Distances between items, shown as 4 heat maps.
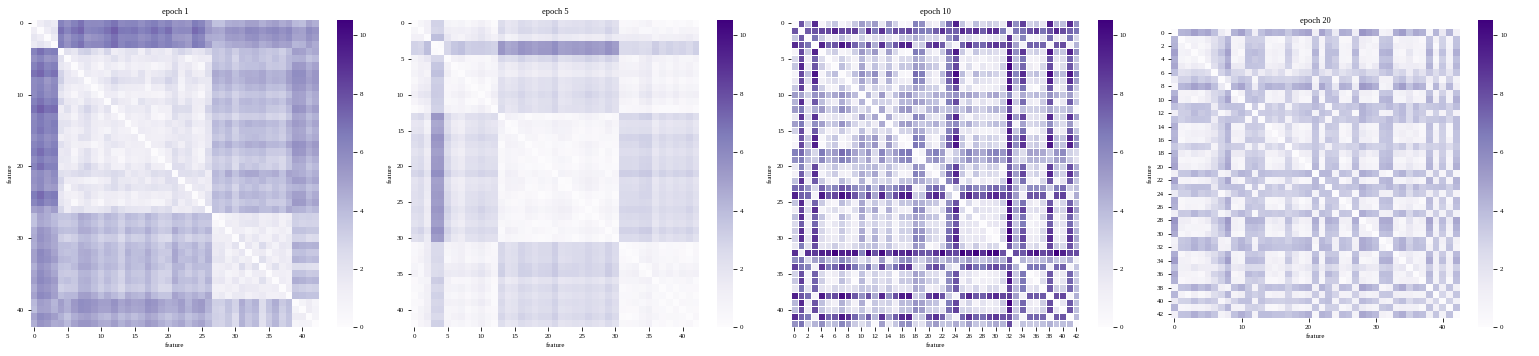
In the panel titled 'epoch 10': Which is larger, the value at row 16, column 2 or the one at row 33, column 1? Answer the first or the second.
the second
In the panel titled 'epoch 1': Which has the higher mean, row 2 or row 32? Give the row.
2
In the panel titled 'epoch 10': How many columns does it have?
43
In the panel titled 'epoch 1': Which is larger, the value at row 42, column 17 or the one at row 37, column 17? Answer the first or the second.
the first
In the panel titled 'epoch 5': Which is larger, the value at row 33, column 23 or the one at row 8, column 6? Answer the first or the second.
the first
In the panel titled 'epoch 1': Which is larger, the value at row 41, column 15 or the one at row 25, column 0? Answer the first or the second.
the second
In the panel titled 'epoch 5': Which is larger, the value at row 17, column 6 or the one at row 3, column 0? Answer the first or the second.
the second
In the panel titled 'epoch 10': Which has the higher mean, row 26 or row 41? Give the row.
41
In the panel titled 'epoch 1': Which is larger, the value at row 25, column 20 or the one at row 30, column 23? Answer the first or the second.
the second
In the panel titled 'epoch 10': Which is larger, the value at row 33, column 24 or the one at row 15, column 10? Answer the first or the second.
the first
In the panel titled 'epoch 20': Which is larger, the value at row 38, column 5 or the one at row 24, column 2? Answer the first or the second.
the first
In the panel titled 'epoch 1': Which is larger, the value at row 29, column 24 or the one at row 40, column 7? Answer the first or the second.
the second
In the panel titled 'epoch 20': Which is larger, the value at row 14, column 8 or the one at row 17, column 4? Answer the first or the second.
the first
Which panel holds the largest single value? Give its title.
epoch 10
